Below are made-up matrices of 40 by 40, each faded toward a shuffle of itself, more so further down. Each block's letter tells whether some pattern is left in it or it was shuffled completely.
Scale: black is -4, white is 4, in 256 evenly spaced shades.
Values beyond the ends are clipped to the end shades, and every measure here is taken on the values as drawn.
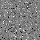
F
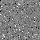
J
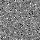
J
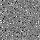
F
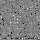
F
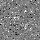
F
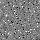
J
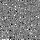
F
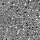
J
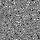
J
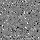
F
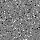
J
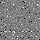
F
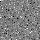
J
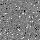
J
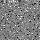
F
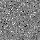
F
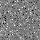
F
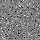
J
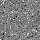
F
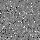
J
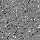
J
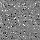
F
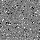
J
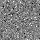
F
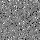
J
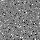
J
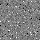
J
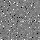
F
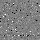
F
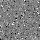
J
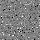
J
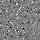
J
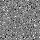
F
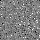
J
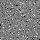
J
